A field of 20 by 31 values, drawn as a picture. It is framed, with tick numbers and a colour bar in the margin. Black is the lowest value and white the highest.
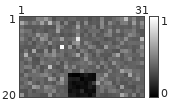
Histogram: heavy tails on both sides. Ninth with the lowest average: bottom middle. Odd patch: lower, in the bottom middle. Average level on the scale: 40%. Stripes: none.
